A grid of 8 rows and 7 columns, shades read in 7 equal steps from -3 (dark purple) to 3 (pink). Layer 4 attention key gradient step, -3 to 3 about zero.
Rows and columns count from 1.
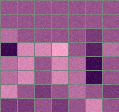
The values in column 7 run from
-1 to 1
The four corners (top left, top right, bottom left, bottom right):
0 0 -1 0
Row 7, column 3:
-1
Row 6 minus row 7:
-1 2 1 2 0 -3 1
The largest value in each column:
2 2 2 3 1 2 1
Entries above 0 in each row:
0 0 1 4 4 4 2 1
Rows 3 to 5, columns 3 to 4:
0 0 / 2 3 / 0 2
